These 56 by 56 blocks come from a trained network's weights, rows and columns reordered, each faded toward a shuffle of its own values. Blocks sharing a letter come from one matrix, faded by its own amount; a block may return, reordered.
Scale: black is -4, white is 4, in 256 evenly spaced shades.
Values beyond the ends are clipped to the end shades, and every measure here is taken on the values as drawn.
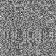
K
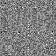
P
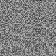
K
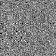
P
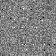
P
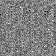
P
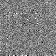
P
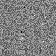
K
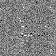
P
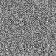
K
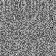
K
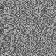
K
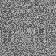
K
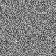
K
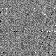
P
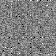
P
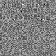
K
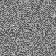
K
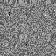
K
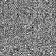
P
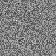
K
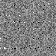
P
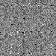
P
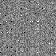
P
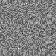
K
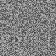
K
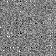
P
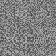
K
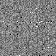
P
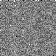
P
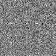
P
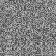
K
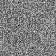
K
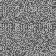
K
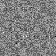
K
